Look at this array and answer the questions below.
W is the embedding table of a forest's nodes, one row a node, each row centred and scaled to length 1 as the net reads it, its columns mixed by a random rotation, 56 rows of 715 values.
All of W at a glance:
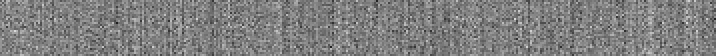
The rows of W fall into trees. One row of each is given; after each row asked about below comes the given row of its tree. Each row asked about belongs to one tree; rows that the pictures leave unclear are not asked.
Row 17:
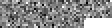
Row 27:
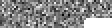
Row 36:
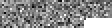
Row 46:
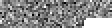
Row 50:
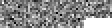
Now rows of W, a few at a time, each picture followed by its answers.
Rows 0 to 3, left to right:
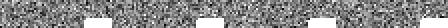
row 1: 17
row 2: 46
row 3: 50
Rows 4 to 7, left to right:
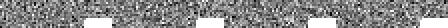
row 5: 46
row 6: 17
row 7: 50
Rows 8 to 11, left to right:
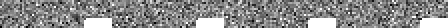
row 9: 36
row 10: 17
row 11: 46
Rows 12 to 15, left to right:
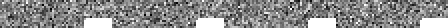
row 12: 17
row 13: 46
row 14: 27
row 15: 36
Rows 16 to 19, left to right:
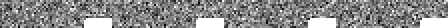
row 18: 46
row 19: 46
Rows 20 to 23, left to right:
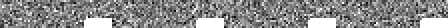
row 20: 46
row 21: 27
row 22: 17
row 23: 17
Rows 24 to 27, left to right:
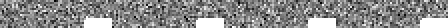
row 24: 50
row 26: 27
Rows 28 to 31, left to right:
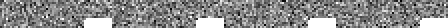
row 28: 17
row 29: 46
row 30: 36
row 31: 36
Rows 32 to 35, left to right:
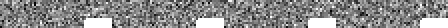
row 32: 17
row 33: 36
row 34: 17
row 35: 27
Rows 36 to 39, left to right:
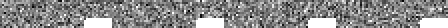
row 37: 46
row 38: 27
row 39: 17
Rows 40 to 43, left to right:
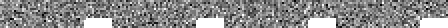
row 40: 50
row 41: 36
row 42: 27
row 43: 36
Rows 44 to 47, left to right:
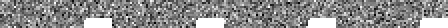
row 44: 27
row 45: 36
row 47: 46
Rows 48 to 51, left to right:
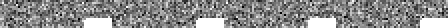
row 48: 50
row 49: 27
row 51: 17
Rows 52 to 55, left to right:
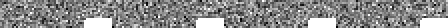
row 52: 46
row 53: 17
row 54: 36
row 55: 17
